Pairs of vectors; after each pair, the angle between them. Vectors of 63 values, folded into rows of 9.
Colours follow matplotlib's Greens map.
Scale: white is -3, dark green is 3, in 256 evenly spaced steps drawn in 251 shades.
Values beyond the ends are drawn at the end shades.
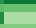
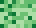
orthogonal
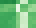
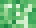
partly aligned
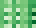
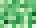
partly aligned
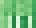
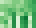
nearly parallel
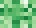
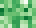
nearly parallel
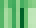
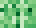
partly opposed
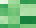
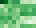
nearly opposite
